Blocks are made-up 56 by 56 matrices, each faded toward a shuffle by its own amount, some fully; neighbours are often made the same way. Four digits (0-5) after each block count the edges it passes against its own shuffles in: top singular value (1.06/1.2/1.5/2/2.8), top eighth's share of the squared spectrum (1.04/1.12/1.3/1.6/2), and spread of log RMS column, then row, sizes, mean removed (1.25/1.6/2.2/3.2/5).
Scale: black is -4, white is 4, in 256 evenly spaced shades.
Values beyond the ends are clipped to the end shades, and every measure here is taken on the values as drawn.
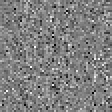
1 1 2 0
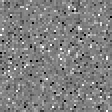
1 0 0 0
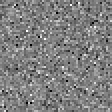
0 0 0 0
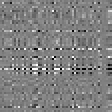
5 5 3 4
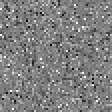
0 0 0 0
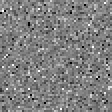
1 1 0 0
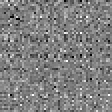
4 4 2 2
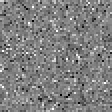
2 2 0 0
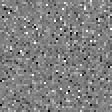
0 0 0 0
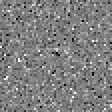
1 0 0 0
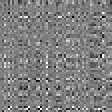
4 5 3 3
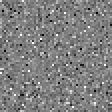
0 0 0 0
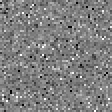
0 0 0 0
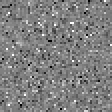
2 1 0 0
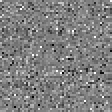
3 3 1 1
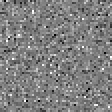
2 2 0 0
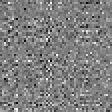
4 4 2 3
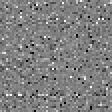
3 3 1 1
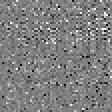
4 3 2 2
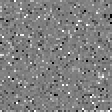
2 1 0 0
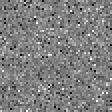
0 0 0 0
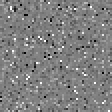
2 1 1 0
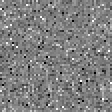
2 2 0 0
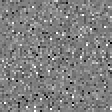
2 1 0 0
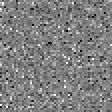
3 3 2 1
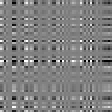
5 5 4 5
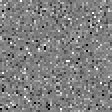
2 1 0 0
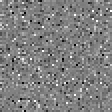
3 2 1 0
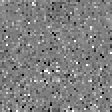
2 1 0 0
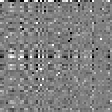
5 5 3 3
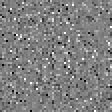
3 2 1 1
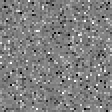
1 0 0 0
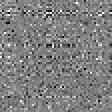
4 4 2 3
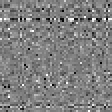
4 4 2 3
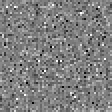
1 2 0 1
